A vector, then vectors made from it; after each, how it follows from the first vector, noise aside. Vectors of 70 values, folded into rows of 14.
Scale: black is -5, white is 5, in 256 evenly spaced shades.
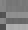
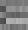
wrapped around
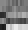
scaled up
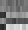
scaled up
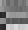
scaled up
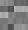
wrapped around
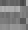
wrapped around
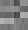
wrapped around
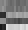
scaled up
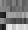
scaled up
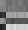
scaled up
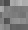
wrapped around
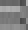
wrapped around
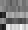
scaled up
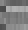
wrapped around
